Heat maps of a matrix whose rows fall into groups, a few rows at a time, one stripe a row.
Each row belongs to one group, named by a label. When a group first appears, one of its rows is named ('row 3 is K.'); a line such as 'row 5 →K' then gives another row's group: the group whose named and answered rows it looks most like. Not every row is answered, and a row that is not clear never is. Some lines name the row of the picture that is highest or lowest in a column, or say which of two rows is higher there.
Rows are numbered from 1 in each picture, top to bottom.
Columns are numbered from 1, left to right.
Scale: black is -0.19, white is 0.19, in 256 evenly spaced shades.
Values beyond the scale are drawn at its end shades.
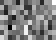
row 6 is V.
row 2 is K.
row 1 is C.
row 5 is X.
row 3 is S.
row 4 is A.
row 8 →X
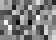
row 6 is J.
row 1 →A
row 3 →S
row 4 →A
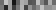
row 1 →A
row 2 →K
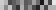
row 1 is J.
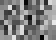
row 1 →K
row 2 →K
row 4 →K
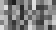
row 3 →X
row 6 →X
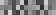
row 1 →J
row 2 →X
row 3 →K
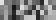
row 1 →J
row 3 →K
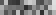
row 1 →C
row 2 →K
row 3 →X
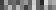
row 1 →C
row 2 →J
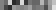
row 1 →K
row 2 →S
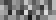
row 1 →S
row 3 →V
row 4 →K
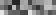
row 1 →A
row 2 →S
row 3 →X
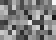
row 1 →S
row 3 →A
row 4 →A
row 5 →S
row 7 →V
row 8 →J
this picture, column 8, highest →5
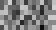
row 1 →K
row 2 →C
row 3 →C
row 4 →K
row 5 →X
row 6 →C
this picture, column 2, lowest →4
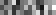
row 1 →S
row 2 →C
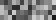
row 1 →S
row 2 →A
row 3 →V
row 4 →A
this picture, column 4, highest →3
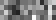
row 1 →C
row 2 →A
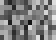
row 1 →X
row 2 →K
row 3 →X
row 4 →S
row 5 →V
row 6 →J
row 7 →J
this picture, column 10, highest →8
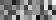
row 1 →C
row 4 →S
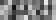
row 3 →J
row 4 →C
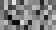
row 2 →A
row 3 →S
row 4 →S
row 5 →A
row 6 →J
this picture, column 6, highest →5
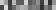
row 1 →V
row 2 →C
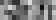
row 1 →C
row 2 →J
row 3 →X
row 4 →J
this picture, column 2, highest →4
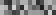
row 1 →S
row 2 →V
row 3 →A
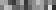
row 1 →A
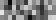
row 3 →V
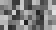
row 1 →A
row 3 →S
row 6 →C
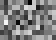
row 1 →K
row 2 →S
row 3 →K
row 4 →X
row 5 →A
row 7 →S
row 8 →A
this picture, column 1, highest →3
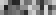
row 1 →C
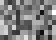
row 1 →X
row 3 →C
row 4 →S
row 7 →C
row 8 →S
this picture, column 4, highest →6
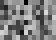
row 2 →S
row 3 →X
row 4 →S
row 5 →J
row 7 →V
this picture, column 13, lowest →4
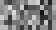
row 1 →X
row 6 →V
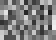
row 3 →J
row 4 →C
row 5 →S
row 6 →J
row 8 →X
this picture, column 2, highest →3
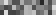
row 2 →S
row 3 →C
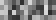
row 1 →X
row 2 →C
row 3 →V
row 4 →A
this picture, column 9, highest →4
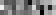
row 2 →J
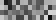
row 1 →S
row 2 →X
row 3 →K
